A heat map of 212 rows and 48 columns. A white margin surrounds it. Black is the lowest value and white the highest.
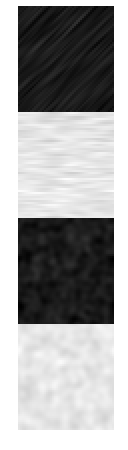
It is made of 4 by 1 panels. Panel 1,1: very low, slanting up to the right, faint in contrast. Panel 2,1: very high, streaked across, faint in contrast. Panel 3,1: very low, blotchy, faint in contrast. Panel 4,1: very high, blotchy, faint in contrast.
